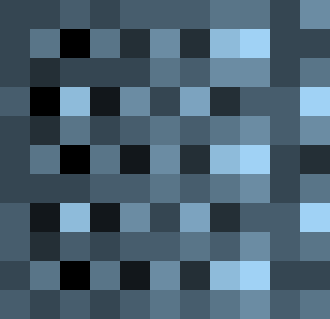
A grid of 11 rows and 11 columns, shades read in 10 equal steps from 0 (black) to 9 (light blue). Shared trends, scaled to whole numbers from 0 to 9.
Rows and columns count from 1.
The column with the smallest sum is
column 2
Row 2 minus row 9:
-1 3 -4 2 -2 2 -3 4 3 -1 -2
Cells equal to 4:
28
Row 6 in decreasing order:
9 8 6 5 5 3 3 2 2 1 0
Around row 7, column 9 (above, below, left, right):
9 4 5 3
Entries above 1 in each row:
11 10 11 9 11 9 11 9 11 9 11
